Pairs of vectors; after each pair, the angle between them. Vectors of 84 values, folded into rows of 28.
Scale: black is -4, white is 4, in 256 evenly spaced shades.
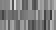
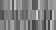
nearly parallel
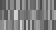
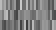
nearly opposite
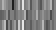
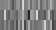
partly aligned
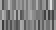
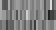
partly aligned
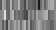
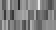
nearly opposite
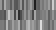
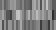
partly opposed
